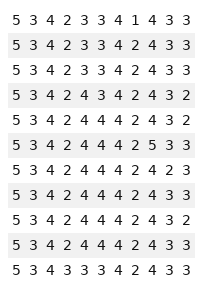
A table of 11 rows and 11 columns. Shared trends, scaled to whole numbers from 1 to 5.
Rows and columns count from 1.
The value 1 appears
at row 1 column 8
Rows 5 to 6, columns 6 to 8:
4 4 2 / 4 4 2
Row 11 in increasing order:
2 3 3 3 3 3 3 4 4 4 5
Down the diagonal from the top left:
5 3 4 2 4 4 4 2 4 3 3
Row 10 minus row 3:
0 0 0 0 1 1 0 0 0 0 0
